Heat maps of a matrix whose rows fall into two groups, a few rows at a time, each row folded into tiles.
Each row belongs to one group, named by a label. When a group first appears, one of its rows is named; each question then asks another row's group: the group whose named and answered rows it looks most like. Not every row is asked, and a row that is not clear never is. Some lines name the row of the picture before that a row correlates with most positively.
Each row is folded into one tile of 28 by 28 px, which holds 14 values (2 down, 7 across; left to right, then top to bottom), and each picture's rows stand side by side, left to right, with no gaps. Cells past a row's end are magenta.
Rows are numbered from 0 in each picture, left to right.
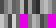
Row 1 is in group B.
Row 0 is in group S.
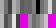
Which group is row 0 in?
S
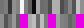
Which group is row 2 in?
B
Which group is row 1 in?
S
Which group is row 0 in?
B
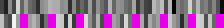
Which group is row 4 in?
S
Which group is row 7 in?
S
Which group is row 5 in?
B
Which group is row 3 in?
S
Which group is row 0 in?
S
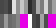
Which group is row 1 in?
S
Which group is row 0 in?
B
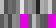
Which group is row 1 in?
B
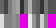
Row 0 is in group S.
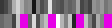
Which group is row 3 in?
S
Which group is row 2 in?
S
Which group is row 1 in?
B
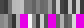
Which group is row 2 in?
B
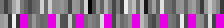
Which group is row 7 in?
S
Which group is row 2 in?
S
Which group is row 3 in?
B
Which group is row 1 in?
B
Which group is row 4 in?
B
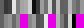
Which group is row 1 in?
B
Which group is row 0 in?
B
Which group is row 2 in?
S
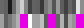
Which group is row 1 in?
S
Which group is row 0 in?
B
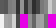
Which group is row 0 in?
S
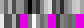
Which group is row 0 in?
S
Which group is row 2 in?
B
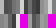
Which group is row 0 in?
B
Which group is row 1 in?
B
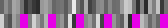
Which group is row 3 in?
S
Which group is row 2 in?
S
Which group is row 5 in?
S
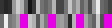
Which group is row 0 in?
B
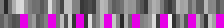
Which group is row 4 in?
S
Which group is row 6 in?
S
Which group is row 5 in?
S
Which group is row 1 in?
B
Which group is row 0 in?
B
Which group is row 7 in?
S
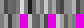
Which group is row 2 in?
S
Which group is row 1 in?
S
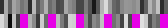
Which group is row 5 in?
S
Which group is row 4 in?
S
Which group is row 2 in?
S
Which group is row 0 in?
S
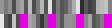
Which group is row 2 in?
B
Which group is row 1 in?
B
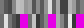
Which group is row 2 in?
S
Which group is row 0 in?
B
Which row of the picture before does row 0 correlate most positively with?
3
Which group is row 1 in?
B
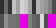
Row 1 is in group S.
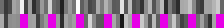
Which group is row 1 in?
B
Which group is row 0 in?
B
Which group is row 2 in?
B
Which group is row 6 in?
B
